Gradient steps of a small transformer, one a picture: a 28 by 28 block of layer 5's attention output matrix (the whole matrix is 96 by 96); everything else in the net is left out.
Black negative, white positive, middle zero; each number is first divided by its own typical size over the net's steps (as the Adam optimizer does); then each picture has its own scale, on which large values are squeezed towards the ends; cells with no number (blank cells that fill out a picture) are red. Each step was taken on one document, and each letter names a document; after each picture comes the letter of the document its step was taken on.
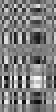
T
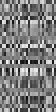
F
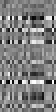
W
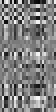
T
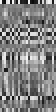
F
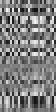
F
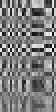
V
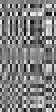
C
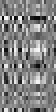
T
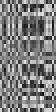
C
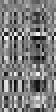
T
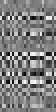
W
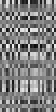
F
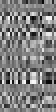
W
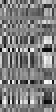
V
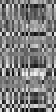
F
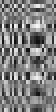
T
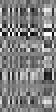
V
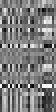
V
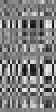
C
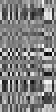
V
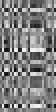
T
